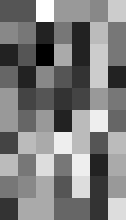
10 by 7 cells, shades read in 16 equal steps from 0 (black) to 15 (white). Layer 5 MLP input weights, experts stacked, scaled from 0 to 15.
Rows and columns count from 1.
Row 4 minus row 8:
-5 -5 -5 -2 -11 10 -8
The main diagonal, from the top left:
5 7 0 5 4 14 11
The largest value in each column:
11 11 15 14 14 14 13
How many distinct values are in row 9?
7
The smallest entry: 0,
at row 3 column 3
